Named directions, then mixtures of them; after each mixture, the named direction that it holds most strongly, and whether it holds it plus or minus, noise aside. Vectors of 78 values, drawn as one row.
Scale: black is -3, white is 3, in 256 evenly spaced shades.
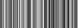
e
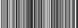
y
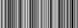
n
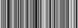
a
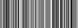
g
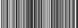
y, plus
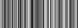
e, minus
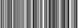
e, plus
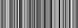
g, minus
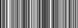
n, minus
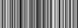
g, minus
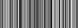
g, minus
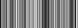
a, minus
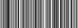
g, plus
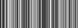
n, minus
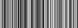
e, minus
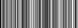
n, minus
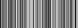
y, minus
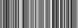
g, plus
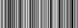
n, plus
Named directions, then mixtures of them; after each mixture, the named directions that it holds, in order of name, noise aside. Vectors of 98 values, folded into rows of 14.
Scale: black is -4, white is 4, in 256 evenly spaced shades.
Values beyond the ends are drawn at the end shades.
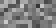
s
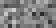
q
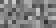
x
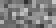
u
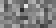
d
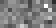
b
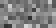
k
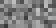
b, x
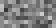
d, s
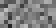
k, q, s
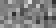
d, u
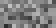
d, k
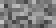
d, u, x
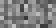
d
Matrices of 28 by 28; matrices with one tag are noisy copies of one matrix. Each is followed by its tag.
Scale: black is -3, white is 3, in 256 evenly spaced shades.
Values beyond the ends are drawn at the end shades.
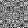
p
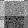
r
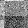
r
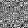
p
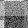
r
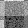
r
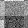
r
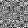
p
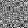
p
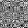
p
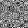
p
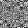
p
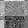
r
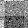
r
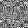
p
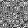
p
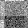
r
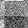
r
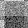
r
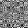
p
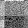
r
